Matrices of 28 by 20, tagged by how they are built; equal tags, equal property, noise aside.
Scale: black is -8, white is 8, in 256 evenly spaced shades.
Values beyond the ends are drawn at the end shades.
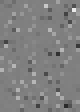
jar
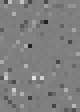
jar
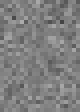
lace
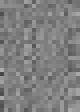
lace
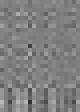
lace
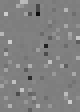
jar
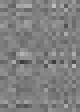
lace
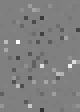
jar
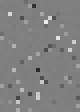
jar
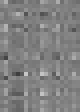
lace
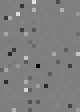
jar
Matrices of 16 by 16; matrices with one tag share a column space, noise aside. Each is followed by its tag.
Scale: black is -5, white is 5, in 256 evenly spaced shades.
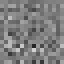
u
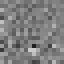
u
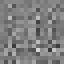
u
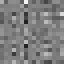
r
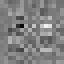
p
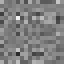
r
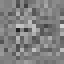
p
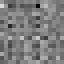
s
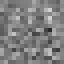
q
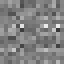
p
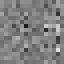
p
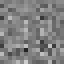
u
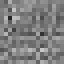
q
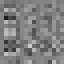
u
